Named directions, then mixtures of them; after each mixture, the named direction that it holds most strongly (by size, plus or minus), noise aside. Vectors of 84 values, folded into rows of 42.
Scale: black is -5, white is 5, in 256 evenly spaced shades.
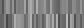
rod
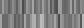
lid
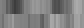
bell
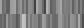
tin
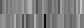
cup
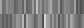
cup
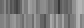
bell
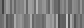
rod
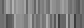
rod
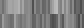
bell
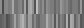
rod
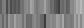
bell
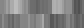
bell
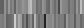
cup
